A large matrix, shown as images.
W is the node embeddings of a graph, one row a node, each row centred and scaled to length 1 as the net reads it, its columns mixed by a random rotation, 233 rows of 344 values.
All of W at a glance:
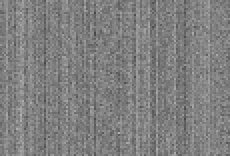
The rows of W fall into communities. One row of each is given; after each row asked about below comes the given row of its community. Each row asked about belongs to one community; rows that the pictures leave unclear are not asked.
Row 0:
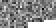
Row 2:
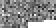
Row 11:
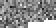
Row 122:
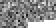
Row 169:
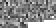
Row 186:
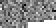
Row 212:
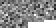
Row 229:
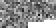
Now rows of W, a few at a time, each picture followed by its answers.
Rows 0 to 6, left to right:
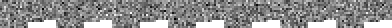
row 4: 122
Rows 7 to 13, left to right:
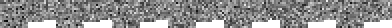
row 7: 122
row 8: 169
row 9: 0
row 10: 2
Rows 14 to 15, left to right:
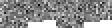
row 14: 2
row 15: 186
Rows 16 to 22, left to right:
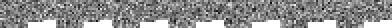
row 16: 229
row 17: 0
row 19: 11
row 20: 11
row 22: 122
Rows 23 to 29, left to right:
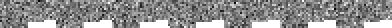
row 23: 229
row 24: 11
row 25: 0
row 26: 186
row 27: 122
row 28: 212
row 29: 169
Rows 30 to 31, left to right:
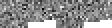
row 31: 0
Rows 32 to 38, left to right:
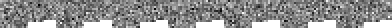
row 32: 2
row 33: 122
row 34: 0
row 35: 11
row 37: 212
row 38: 186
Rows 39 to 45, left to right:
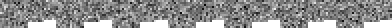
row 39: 0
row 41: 229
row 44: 122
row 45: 122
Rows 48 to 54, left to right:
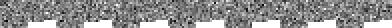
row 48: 212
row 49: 212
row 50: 186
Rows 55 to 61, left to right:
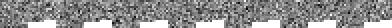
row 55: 229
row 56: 2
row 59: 186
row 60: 229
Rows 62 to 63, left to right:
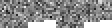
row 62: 229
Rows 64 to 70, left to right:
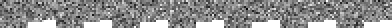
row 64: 229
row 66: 0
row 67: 229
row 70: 122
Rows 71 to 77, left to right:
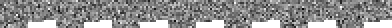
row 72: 186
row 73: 169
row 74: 0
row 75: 229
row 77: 0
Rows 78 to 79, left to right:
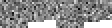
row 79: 186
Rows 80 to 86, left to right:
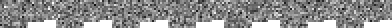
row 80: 186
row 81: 2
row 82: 122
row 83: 212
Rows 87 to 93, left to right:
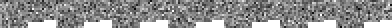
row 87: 0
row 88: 212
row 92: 169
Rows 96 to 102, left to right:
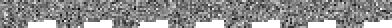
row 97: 0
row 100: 229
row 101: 212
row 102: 11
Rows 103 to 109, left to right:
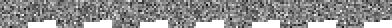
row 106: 186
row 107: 2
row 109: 212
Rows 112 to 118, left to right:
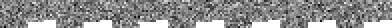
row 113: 2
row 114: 169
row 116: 122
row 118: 122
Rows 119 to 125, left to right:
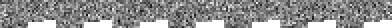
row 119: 212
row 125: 2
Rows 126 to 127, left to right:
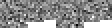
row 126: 169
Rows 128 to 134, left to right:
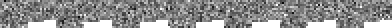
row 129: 169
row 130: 0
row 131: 186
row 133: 212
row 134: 11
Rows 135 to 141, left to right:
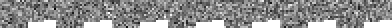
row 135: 212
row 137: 186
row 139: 11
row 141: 0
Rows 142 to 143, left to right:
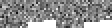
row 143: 186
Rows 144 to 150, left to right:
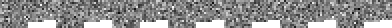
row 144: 212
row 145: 229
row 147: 0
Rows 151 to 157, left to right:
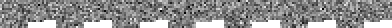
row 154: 122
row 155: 122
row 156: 186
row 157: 122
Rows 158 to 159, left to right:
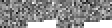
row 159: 212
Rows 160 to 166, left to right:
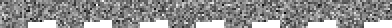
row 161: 212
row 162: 11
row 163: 122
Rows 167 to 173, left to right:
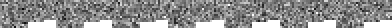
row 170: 11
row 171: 212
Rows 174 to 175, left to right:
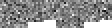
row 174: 186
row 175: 11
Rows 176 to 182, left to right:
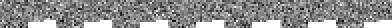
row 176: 229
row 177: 11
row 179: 212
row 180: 212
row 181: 212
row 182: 11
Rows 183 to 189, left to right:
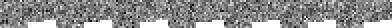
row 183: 11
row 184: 186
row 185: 229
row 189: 11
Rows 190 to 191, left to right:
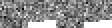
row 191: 212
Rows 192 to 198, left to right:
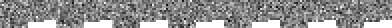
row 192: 0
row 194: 212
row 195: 122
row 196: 212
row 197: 186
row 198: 186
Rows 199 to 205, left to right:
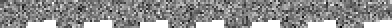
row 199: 186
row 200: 186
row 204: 122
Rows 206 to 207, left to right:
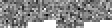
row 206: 0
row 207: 2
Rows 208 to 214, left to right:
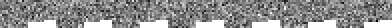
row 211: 122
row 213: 0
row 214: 0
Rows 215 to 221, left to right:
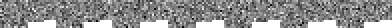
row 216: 0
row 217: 229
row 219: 0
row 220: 212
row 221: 0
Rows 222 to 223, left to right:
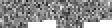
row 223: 0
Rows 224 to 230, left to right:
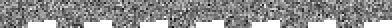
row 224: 122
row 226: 169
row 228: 212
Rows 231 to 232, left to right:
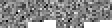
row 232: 0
